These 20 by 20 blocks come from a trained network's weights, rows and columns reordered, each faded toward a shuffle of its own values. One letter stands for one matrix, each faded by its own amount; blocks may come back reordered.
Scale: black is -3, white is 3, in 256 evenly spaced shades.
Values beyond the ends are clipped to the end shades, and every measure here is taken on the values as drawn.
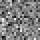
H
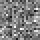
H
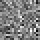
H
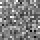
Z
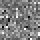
Z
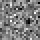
H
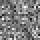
H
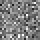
H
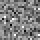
Z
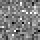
Z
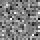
Z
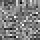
H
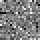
H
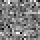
Z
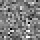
Z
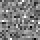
Z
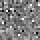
Z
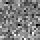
Z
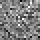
Z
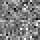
H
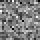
Z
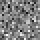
H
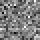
H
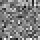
H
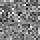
H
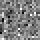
Z
